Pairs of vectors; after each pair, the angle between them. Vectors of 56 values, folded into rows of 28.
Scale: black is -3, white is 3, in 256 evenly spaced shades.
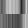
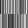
partly aligned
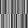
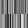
partly opposed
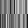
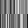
nearly parallel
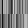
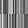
nearly opposite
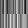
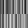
nearly parallel
